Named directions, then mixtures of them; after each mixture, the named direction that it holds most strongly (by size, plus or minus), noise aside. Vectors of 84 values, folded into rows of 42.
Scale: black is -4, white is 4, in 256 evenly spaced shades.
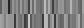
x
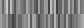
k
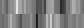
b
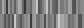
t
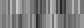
b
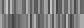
k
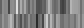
b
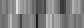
b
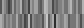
x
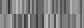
x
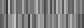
k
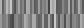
k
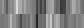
b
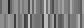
x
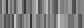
t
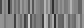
x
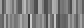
t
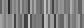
x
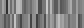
t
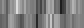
b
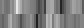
b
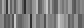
t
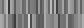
k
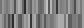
t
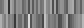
x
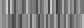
k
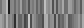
x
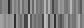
x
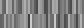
t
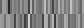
x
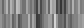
k
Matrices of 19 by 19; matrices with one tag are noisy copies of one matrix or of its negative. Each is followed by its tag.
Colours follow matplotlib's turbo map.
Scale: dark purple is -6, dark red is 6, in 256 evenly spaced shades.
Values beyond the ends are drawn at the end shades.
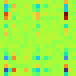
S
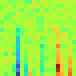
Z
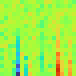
Z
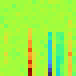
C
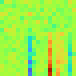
C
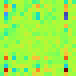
S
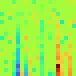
Z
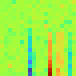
C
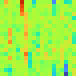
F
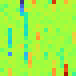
F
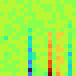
C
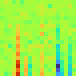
Z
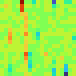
F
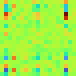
S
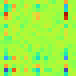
S
